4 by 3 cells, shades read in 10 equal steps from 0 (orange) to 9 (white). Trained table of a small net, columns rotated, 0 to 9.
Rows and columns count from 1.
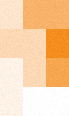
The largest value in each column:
8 9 9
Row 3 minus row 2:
2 0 2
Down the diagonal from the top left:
7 6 2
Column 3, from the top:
3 0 2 9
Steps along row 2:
same down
